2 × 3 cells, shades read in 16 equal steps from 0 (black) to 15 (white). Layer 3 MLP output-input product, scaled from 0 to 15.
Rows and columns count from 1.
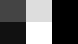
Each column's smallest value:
1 13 0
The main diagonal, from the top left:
4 15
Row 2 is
1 15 0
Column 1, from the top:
4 1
